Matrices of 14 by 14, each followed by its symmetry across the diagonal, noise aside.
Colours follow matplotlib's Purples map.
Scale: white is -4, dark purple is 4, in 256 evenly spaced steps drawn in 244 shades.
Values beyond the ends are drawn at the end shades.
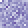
symmetric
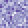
symmetric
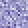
antisymmetric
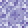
symmetric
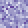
antisymmetric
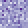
antisymmetric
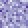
antisymmetric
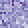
symmetric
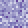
antisymmetric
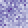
symmetric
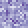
antisymmetric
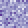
antisymmetric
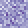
symmetric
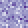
antisymmetric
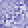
symmetric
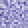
antisymmetric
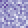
symmetric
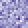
symmetric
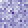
symmetric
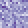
antisymmetric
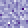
antisymmetric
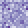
symmetric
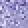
antisymmetric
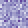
antisymmetric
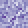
antisymmetric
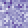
antisymmetric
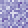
symmetric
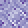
symmetric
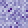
symmetric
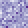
symmetric
